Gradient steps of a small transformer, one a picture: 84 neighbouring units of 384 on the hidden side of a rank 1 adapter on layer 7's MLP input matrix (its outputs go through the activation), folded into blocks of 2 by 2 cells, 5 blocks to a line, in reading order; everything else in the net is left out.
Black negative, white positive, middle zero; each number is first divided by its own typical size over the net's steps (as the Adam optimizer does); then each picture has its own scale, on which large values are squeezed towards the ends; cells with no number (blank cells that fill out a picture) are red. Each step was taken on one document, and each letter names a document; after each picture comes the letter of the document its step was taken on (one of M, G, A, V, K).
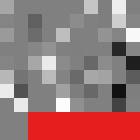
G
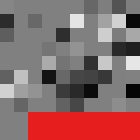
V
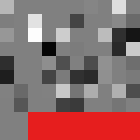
G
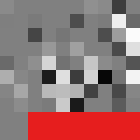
G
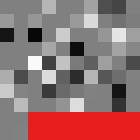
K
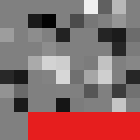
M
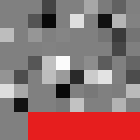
M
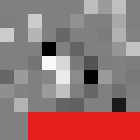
K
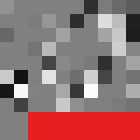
V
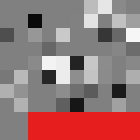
K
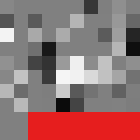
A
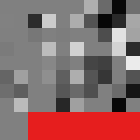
V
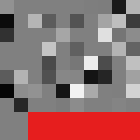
V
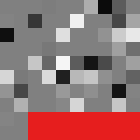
K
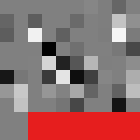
K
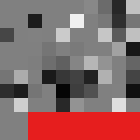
V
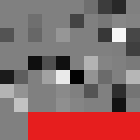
K
